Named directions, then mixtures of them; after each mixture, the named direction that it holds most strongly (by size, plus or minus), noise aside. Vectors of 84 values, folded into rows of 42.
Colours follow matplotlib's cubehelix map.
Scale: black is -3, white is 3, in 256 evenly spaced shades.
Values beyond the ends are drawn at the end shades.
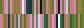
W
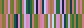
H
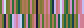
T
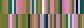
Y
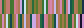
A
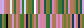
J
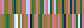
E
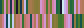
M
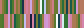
W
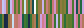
J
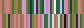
H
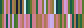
M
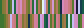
Y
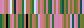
J
